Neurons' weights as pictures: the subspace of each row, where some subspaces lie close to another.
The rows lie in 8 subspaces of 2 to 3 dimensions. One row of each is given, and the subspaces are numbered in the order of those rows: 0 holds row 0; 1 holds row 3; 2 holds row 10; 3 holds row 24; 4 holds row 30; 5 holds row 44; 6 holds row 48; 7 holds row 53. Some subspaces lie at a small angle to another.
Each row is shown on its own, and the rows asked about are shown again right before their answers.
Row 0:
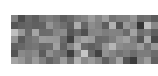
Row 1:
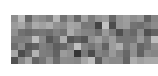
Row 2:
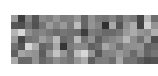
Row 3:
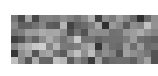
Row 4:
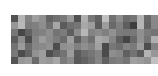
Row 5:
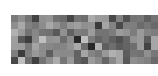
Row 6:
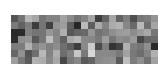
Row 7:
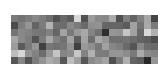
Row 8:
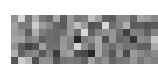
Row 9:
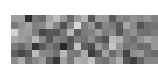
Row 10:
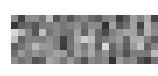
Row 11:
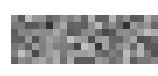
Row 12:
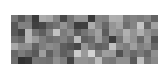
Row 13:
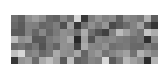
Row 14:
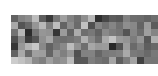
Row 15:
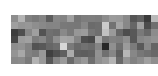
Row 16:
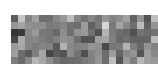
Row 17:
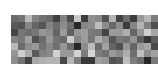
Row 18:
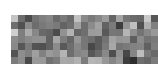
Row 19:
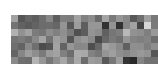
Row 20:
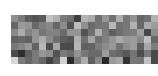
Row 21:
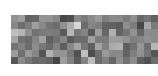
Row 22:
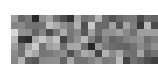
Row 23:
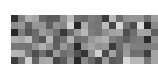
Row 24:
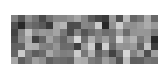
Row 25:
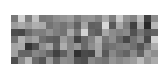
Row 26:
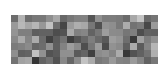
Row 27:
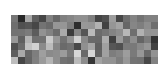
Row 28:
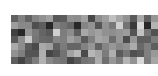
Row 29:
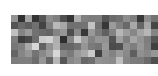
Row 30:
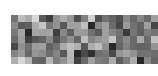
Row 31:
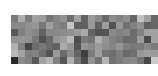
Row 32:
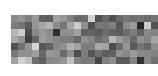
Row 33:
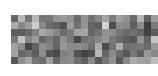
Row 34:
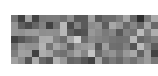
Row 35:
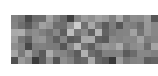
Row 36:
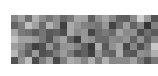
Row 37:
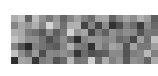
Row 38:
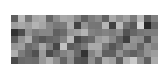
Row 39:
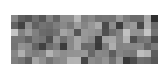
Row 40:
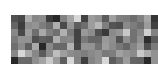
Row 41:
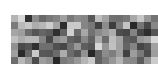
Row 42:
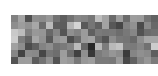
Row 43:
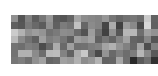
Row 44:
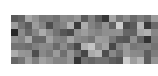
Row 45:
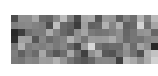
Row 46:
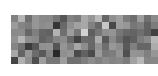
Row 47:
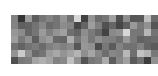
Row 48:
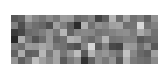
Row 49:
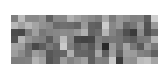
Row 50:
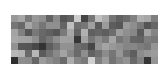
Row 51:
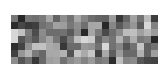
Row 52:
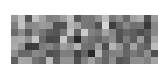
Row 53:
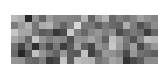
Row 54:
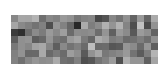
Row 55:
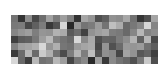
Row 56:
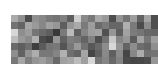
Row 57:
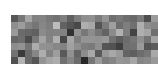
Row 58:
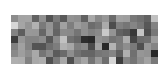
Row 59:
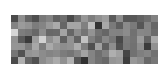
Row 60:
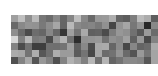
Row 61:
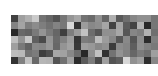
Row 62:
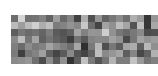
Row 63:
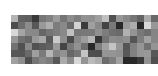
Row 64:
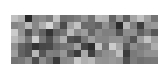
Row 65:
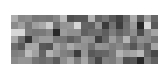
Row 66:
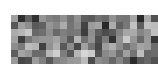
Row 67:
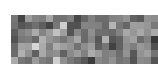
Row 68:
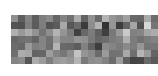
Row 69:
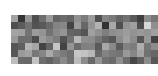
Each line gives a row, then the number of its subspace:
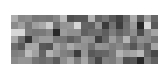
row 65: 4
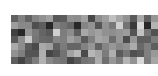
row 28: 4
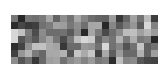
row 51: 2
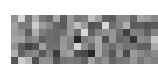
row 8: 4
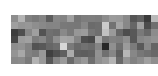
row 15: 2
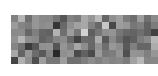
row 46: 4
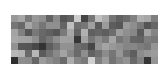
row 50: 1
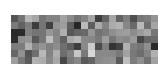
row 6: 6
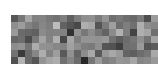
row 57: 3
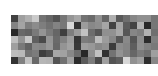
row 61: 5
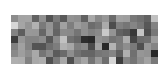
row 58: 2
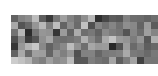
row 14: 4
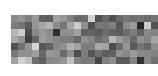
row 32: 4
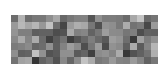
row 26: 5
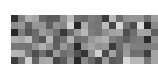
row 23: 5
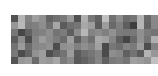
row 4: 3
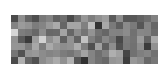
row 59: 3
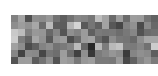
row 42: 6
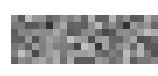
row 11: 5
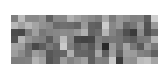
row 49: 2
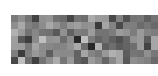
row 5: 3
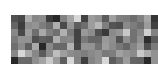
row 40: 7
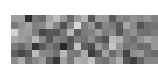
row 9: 7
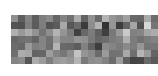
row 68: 1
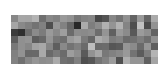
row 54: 6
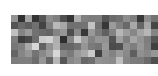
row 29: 3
